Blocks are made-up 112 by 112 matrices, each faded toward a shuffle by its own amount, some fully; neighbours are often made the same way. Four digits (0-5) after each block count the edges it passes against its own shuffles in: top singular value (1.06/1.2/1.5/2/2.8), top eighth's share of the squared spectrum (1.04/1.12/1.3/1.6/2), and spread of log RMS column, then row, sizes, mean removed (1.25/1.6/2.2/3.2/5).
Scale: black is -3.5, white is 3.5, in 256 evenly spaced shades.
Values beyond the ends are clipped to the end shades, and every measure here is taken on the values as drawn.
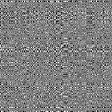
5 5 3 4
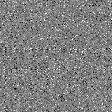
3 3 1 1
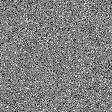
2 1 0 0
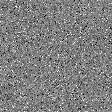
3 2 0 1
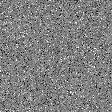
1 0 0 0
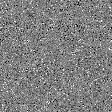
2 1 0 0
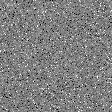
0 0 0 0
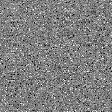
3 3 1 2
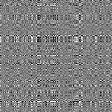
5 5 4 4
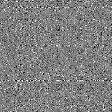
4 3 2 2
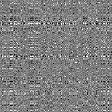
5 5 3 3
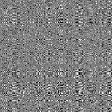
5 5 3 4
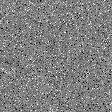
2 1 0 0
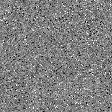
3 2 0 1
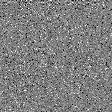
3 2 0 1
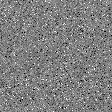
2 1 0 1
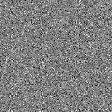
4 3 2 1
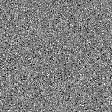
3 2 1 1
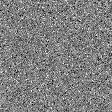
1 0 0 0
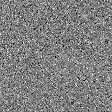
2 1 0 0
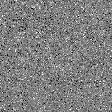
3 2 0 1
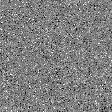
3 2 0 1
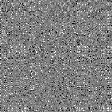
4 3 2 2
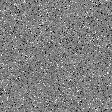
0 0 0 0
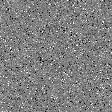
2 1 0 0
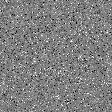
1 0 0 0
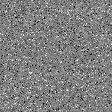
2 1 0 0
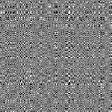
5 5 4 4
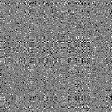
5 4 3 3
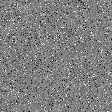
1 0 0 0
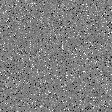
0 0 0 0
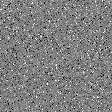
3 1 0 0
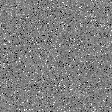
3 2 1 1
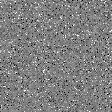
3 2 1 1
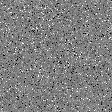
2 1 0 0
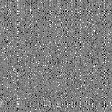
5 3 3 2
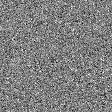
0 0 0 0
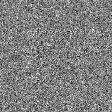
3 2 1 1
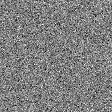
1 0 0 0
